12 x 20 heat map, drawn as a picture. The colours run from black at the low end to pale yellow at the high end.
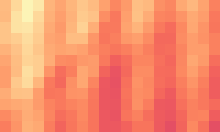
Stripes running up and down repeat 4 times from left to right. The ninth with the highest average is the top left. The field climbs toward the top left.
